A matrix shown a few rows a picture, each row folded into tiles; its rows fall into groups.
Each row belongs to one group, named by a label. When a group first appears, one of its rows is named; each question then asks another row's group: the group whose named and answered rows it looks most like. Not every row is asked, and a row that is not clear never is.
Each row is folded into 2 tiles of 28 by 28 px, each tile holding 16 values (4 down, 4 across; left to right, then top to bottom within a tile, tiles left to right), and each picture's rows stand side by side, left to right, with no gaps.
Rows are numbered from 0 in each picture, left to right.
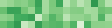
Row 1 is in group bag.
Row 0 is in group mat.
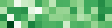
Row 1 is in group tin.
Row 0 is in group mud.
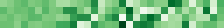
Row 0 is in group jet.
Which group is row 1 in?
mat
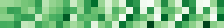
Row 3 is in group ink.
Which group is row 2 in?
ink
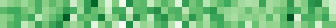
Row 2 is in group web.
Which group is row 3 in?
web
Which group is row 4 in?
bag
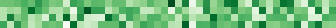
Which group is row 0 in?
web
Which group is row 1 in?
web
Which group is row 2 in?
mud
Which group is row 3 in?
bag
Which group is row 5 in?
bag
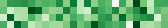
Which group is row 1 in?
bag
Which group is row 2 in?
jet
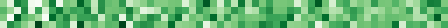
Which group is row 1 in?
jet
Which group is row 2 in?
mud
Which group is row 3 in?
tin
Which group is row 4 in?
bag
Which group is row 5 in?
tin
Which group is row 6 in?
mud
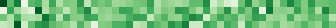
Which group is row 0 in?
bag
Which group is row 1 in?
jet
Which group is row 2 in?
mat
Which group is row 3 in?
mat
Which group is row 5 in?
tin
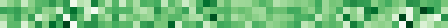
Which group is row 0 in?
mat
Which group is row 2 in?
bag
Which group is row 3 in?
tin
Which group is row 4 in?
bag
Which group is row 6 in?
web
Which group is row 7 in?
web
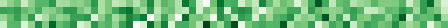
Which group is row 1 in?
mat
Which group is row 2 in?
mat
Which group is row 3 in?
ink
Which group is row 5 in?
tin
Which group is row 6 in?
mud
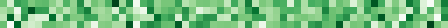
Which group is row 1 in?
jet
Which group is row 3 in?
mud
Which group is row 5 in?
bag
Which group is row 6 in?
tin
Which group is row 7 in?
ink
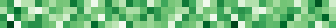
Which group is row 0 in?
mud
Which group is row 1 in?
ink
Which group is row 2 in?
web
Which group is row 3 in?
ink
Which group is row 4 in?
mud
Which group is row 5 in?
tin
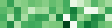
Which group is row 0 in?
mud
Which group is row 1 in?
mud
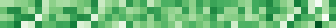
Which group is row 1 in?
mat
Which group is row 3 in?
tin
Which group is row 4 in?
tin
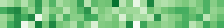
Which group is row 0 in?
mat
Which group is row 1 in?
jet
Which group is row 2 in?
bag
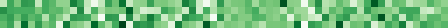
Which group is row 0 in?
jet
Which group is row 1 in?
ink
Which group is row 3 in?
ink
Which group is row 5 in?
bag
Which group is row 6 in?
tin
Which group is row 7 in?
mud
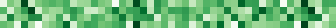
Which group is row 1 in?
mud
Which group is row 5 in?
jet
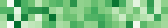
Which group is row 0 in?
web
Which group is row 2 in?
bag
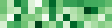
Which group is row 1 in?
web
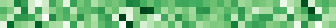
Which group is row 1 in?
web
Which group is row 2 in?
web
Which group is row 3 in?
web
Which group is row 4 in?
mud
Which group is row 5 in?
jet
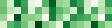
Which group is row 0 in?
ink
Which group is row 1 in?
ink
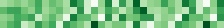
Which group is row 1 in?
ink
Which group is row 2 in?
jet
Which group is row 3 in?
ink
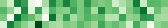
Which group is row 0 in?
ink
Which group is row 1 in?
tin
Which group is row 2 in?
jet
